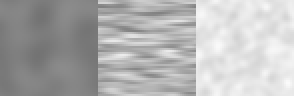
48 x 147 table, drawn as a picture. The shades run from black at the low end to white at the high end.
The table splits into one row of 3 panels. Panel 1,1: middling, smooth, faint in contrast. Panel 1,2: high, streaked across. Panel 1,3: very high, blotchy, faint in contrast.
